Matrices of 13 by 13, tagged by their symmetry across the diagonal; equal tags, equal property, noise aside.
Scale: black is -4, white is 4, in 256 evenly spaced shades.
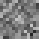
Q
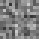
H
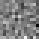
H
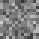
H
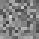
H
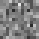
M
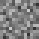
Q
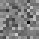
M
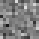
H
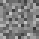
H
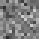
M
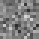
H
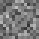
Q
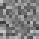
M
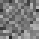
Q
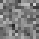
M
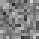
Q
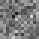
Q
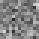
M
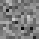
M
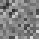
Q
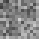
Q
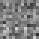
H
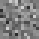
H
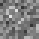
Q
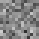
M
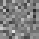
M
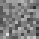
H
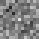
Q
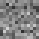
M
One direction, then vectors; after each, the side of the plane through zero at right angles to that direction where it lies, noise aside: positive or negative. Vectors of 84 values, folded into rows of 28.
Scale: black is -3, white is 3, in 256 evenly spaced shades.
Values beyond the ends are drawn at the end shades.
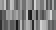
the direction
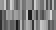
positive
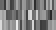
negative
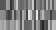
negative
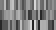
positive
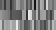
negative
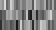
positive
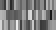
negative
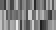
negative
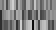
positive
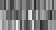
negative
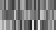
negative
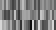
negative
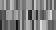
positive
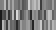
positive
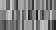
positive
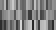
positive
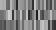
positive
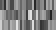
negative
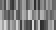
negative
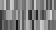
positive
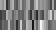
positive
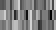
negative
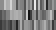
positive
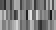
negative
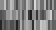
positive
